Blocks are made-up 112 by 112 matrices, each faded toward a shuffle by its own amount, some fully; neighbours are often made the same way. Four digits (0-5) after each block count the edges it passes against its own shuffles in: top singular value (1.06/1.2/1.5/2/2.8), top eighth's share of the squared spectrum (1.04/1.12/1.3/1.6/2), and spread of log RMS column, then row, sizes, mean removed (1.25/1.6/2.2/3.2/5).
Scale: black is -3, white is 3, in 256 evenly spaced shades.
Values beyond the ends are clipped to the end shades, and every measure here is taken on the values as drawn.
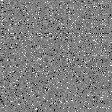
4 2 1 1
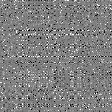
5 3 2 3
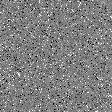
0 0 0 0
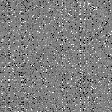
4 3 2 1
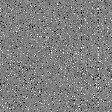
3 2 1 0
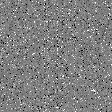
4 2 1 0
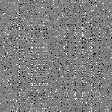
4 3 2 1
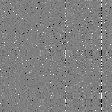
5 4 2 0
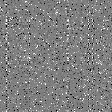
4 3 2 1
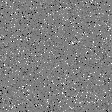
0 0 0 0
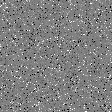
0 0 0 0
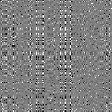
5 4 4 3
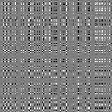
5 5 5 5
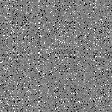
4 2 2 1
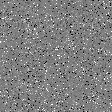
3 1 0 0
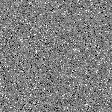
0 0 1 0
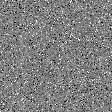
0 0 0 0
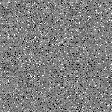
4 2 1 1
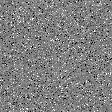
2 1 0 0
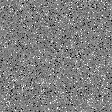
2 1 0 0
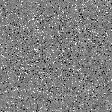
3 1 1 0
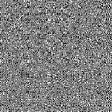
4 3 2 2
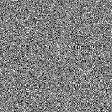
4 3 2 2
